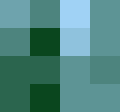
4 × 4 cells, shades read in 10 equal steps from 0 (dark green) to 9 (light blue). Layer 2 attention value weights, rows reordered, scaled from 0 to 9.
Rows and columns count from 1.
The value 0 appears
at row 2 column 2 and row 4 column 2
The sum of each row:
24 17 13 12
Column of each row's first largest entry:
3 3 3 3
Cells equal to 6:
1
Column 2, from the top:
4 0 2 0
